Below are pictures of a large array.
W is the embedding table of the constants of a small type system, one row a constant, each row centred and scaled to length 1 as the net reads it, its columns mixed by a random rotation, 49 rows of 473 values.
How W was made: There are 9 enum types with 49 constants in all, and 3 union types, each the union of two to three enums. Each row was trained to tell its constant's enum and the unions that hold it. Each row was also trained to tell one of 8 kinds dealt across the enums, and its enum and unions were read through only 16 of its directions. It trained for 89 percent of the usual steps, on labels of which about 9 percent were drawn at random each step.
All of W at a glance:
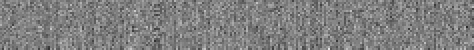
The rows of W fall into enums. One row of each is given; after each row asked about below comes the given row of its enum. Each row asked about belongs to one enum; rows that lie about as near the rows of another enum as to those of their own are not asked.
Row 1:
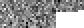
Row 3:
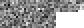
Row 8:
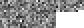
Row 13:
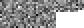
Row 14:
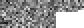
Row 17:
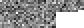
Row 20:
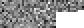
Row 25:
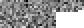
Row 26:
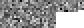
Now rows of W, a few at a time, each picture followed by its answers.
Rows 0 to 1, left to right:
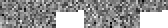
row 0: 17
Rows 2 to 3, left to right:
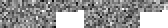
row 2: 20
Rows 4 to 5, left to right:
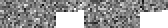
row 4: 3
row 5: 1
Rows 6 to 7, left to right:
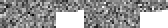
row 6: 14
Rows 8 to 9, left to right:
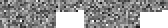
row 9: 17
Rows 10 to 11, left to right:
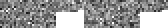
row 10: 3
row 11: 1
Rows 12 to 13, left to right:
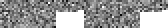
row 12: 20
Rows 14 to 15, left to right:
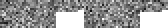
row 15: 1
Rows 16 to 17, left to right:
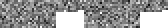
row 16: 20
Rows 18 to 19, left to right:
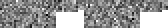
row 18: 3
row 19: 20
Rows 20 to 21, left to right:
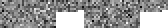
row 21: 8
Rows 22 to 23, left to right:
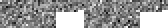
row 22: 8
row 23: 13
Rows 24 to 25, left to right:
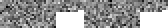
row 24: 17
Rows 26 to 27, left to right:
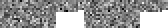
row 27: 17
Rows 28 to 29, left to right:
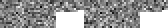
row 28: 14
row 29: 14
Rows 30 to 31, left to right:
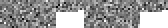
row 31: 26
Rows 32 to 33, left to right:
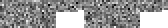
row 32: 20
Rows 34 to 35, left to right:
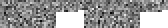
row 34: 8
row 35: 3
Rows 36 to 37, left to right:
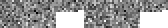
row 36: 25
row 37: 26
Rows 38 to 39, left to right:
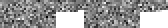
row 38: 1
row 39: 14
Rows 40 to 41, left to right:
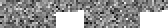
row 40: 1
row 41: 14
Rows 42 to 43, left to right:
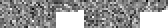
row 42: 14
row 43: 25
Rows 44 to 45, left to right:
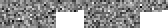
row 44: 1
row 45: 8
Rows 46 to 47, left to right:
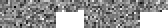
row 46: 8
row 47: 3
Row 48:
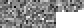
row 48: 8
